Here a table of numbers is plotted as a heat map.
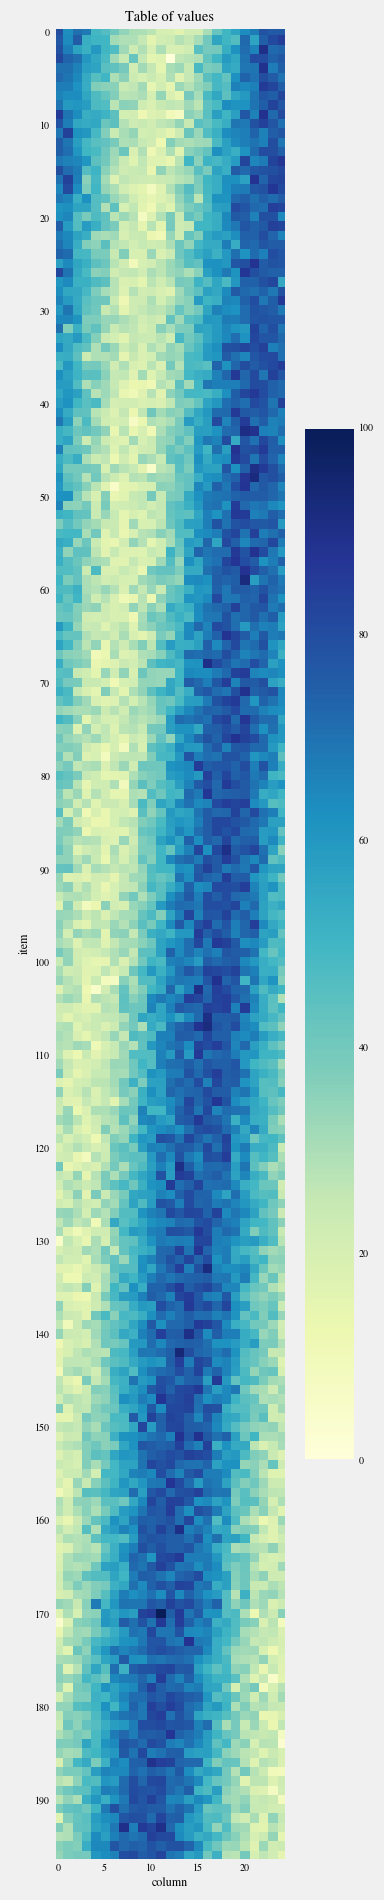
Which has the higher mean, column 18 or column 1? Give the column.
18
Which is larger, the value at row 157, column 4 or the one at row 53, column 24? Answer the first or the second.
the second
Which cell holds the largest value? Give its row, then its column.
170, 11
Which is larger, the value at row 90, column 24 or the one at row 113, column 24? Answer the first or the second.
the first
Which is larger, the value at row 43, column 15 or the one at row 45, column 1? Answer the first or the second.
the first
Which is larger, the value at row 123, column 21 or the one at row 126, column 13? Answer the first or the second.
the second
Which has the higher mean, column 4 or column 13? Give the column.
13
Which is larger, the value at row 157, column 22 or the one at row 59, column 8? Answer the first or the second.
the first
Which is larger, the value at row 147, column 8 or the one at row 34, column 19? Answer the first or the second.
the second
